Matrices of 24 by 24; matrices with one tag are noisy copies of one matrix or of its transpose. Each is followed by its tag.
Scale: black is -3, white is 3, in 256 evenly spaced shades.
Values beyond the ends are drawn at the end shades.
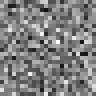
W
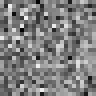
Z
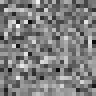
Z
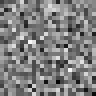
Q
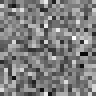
W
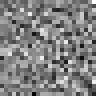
Q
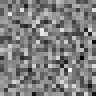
Q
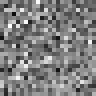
Z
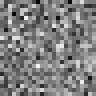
Z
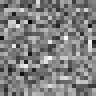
Z
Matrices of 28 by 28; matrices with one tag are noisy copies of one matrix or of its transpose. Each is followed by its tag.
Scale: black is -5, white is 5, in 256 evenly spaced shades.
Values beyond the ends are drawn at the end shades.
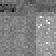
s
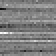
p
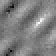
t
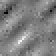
t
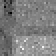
s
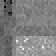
s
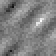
t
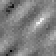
t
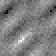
t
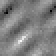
t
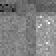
s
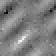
t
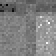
s
